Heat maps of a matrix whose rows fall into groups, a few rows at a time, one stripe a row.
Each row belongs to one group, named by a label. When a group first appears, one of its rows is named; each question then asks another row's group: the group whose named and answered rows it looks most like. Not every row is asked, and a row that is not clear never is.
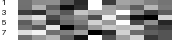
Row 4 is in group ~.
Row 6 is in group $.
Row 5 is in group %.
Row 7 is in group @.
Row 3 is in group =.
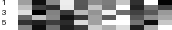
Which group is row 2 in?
%
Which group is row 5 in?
=
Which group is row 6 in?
=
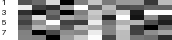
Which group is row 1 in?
$
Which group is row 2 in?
~
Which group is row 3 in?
=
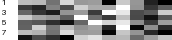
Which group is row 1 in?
@
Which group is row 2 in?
=
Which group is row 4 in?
@
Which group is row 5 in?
=
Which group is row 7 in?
@
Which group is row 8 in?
=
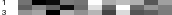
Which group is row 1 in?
=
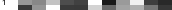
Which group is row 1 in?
$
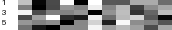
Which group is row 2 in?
=
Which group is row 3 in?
~
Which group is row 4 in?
$
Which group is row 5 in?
$
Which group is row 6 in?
=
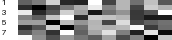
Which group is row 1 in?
$
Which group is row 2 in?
=
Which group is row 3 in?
~
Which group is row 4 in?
%
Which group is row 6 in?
$
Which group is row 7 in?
%
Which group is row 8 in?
~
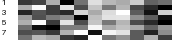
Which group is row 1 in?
$
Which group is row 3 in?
=
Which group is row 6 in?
=
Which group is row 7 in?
~
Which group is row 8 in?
$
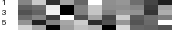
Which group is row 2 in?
$
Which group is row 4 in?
%
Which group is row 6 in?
@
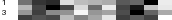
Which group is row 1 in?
~
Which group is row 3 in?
~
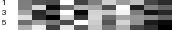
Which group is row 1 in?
%
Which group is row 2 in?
@
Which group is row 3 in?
%
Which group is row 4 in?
%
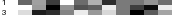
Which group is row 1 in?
%
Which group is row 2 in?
~
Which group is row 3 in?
~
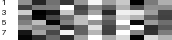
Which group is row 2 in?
%
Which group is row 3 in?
%
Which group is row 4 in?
=
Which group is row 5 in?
@
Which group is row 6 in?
$
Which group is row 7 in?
%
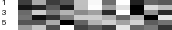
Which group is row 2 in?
=
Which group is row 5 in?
$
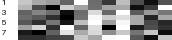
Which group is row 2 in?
~
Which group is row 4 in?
=
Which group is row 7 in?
%
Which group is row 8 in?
=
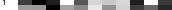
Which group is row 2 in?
%
